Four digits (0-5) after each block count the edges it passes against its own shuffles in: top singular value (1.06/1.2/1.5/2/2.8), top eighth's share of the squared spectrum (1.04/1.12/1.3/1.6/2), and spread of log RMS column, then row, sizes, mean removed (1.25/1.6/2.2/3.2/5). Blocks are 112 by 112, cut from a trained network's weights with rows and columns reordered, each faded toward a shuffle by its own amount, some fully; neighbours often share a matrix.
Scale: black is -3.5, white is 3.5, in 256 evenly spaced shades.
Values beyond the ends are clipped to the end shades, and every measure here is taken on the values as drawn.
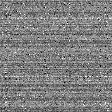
4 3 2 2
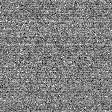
3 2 0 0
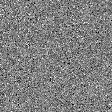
2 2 1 0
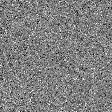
2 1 0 0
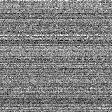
5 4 1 3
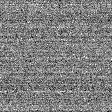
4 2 0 1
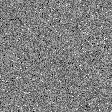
0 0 0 0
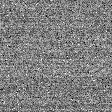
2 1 0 0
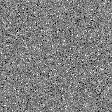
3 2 1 0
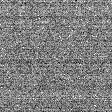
3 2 0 1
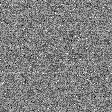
1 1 0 0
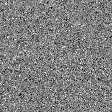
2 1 0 1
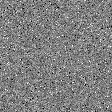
0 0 0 0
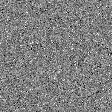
0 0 0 0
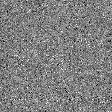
2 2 0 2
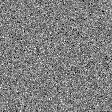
0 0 0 0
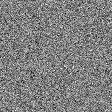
0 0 0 0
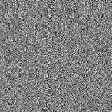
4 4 2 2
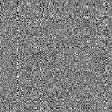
4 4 3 3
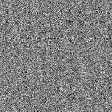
3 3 1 2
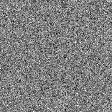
2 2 0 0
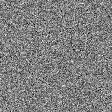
2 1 0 0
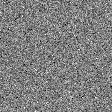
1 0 0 0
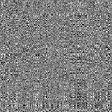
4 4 3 3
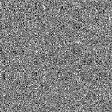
4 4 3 2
